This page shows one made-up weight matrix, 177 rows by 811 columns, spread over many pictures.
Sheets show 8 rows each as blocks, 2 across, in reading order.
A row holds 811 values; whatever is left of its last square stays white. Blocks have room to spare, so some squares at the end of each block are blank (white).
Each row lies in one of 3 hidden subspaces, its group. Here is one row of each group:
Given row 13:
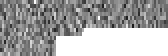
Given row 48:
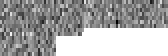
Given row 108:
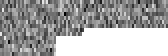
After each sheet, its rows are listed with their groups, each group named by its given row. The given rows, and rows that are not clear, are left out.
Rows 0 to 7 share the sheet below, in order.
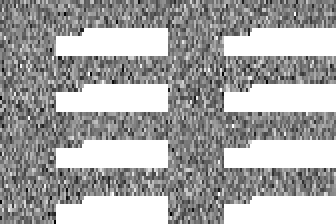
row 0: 108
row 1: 13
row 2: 13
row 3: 13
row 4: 13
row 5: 108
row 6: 108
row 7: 48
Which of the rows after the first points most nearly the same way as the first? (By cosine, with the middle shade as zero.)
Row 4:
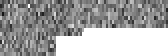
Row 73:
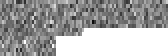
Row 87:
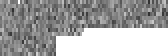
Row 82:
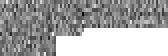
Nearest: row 73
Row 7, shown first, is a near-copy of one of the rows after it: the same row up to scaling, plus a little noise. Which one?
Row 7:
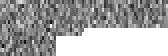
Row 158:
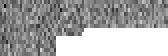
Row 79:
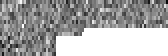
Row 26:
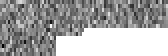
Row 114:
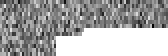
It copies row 26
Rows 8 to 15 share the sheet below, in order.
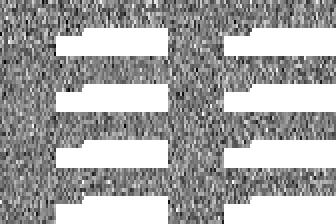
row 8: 108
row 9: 108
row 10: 48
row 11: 108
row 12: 48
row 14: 13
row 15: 108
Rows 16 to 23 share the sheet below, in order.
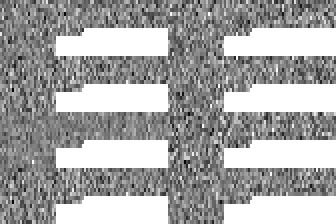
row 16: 108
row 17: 13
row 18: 48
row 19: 108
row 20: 108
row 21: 48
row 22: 48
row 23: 13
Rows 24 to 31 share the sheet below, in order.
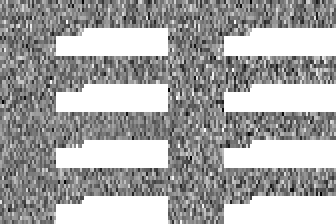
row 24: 108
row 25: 108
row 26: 48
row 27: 108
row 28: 48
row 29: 13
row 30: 108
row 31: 13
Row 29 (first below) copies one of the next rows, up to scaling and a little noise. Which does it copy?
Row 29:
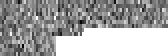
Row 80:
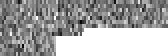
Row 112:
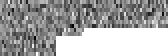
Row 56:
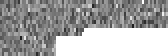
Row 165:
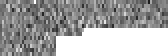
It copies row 80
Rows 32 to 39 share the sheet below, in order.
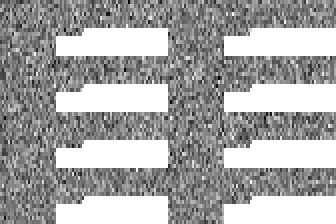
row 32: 48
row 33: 108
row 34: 48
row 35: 48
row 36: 48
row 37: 13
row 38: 108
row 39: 13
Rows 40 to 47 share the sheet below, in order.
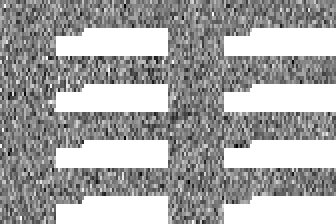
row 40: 48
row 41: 13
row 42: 108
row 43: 48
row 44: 108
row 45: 48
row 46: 13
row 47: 48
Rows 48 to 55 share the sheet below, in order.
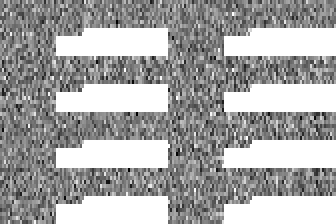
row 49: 108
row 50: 48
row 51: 108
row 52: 108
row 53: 108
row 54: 48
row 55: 108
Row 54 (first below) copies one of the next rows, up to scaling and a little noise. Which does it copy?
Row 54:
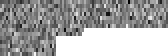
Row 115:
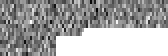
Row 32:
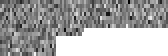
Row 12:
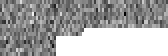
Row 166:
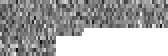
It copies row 32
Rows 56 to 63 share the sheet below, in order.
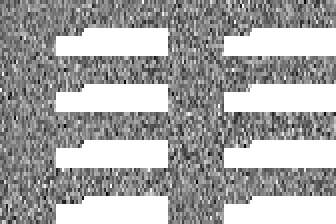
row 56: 13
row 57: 108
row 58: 108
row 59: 108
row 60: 108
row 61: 48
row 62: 48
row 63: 108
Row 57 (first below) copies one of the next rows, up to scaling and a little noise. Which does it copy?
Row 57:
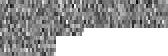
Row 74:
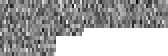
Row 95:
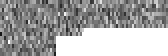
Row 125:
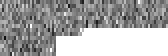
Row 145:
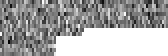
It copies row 74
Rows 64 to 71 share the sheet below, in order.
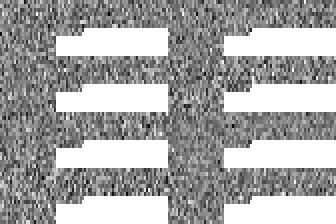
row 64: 13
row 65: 108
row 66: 108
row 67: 48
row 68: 48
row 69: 108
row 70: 48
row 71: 13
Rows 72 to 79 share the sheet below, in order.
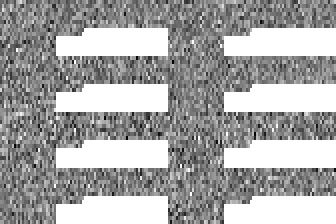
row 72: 48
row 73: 48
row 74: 108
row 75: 48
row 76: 48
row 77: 108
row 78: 13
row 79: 48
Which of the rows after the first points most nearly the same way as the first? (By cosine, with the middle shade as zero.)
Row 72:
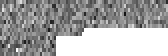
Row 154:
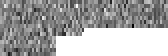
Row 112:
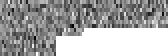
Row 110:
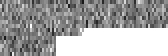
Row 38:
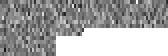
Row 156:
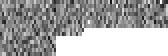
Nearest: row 156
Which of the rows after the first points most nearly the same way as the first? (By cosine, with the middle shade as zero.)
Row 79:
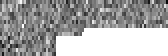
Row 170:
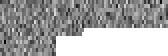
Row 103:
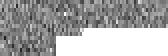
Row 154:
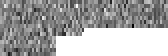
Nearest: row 170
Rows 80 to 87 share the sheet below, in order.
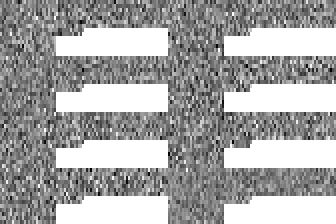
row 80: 13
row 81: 108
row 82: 13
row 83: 13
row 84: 48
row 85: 48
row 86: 13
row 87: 13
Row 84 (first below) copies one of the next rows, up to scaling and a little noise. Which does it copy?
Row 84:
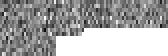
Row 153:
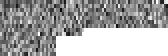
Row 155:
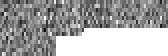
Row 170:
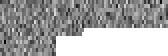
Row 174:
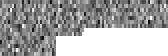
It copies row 155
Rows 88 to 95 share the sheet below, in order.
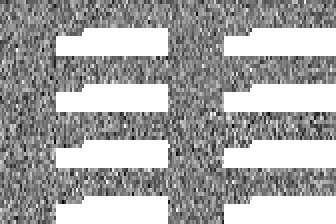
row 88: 48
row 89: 108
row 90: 48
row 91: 13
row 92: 48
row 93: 108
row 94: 48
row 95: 108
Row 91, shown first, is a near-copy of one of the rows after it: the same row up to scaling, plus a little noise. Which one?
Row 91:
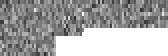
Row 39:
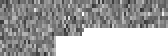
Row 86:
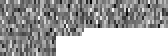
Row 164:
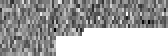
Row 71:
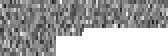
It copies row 39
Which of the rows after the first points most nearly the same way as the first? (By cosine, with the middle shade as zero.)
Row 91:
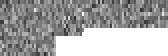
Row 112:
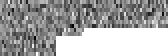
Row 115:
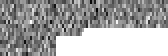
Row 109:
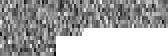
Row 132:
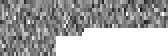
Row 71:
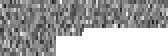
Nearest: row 132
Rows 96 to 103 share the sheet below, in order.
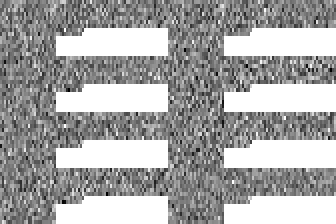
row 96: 48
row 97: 48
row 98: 48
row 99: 13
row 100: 108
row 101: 48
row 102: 48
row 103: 108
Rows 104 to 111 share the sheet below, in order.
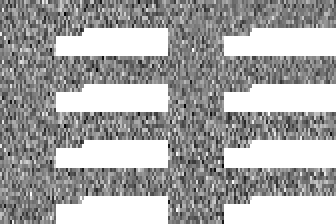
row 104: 108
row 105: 13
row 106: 13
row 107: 48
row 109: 108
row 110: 108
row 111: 108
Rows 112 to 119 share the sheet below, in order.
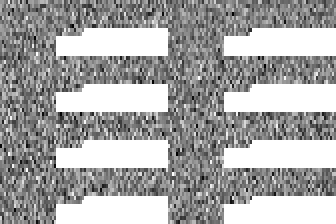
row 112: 13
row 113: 108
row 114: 48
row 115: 48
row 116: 108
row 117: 108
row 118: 13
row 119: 48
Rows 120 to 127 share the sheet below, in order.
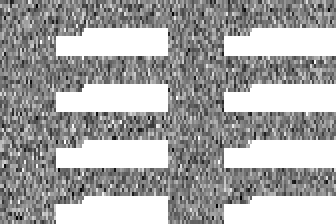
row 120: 13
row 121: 108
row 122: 108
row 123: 108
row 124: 13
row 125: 108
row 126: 13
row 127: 13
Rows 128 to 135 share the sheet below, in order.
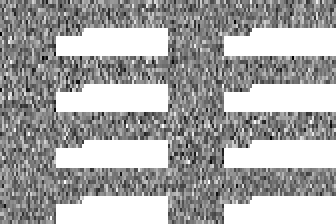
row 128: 108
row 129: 108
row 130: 108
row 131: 48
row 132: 13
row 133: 13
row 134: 108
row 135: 13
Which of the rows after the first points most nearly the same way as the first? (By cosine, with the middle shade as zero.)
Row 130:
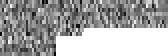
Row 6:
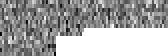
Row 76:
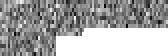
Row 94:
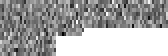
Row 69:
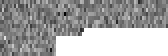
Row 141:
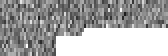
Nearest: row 6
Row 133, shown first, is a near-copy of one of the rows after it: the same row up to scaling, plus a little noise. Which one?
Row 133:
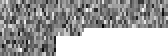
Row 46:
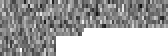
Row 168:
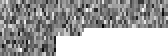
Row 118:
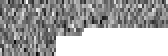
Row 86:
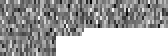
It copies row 168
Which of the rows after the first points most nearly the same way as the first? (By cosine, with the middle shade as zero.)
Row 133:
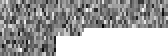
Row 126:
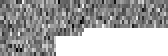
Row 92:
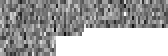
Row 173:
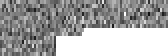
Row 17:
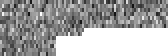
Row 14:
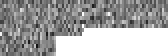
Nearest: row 173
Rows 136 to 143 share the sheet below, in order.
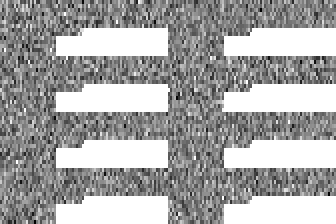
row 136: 108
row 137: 48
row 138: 13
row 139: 108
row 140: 48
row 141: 48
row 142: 48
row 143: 48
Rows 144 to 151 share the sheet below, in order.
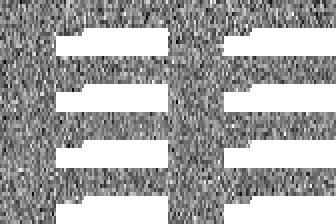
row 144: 48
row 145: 108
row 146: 48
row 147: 48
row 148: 48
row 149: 108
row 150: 48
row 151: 13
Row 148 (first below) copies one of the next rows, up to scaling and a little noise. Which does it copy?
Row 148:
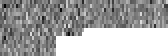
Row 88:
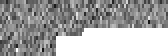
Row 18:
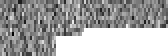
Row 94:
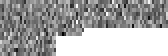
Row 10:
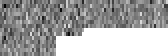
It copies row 10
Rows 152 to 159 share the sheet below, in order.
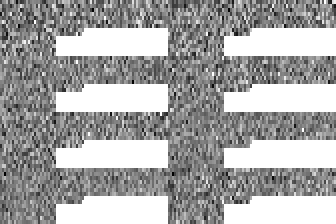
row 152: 48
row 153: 48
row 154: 48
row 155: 48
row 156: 48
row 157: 13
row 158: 48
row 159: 48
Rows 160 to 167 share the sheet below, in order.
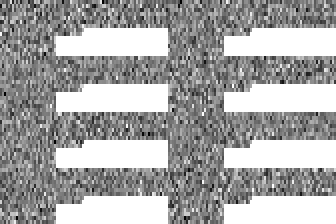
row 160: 13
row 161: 13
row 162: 108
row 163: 13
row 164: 13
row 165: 13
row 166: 48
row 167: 48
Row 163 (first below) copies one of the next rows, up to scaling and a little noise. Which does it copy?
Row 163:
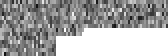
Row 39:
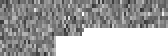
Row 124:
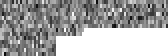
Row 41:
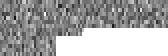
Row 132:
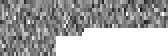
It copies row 124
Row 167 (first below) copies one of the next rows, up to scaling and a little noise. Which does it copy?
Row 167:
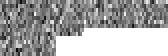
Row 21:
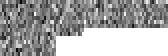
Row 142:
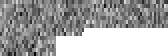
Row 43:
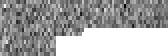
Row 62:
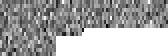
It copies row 21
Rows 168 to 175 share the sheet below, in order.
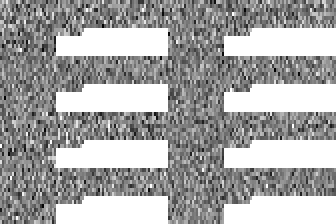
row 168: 13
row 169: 108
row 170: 48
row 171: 48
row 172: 108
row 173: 13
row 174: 48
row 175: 13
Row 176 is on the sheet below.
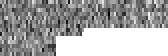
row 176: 108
